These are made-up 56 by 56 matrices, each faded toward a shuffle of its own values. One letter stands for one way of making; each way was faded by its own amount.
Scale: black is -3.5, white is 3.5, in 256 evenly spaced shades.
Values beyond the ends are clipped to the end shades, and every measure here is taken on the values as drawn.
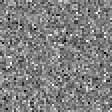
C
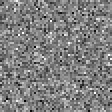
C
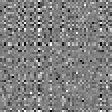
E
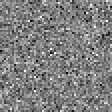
C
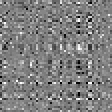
E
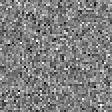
C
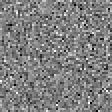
C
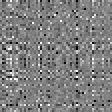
E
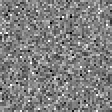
C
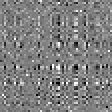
E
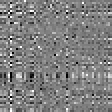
E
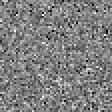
C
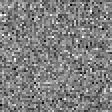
C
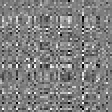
E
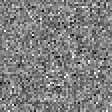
C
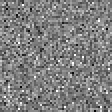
C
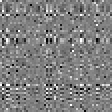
E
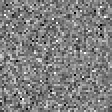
C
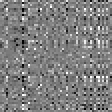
E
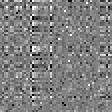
E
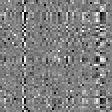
E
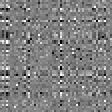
E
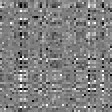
E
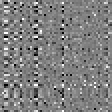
E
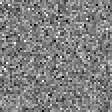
C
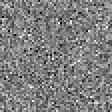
C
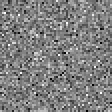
C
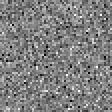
C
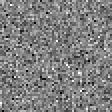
C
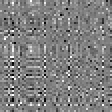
E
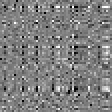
E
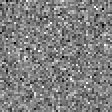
C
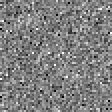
C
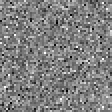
C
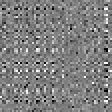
E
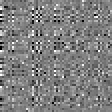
E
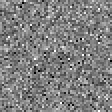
C
